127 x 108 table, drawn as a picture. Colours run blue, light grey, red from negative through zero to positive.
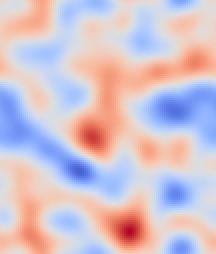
Neither half mirrors the other. The texture varies smoothly and slowly. The histogram is bell-shaped. No overall slope runs across the table. On average the colour sits 50% of the way up the scale.
